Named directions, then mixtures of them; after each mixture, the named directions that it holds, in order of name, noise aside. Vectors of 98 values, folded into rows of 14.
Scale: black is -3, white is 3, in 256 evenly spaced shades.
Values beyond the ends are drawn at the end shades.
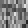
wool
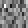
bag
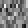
bag, wool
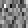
bag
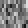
bag, wool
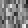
bag, wool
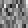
bag, wool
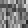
wool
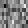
bag, wool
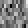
bag, wool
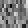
bag, wool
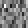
bag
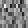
bag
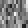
bag, wool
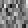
bag, wool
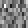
bag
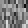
wool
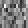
bag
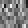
bag, wool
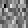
bag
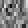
bag, wool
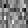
bag, wool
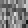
wool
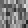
wool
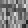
wool
